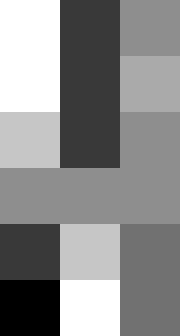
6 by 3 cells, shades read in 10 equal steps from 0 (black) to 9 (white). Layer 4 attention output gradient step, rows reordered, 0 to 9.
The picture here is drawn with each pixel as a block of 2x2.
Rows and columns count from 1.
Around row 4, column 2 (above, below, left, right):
2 7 5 5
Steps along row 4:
same same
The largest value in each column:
9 9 6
